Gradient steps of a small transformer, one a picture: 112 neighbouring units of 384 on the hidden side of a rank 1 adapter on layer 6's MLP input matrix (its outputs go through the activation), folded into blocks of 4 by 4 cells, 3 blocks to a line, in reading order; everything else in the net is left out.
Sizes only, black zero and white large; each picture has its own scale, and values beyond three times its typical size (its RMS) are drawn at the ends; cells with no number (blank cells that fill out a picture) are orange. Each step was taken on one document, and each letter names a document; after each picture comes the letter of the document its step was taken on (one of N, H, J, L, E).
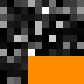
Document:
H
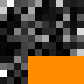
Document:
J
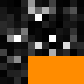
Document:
H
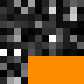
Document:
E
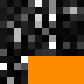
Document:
E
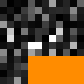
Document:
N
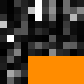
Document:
H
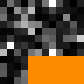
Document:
J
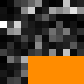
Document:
N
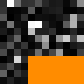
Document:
J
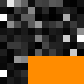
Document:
J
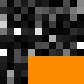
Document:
H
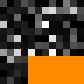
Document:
H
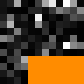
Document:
E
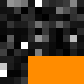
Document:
J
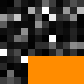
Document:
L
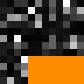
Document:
E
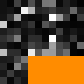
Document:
L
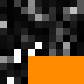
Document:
N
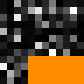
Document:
H
